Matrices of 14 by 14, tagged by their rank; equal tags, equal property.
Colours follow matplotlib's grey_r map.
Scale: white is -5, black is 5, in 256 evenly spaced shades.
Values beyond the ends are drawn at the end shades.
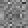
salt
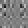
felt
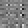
felt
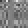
felt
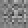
salt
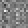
salt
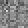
salt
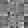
salt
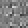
salt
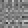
salt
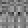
felt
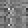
salt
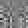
felt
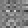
felt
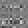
felt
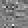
salt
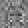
salt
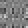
felt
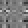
felt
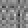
felt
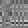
felt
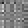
felt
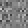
salt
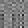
felt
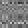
felt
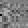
salt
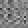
salt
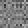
salt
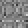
salt
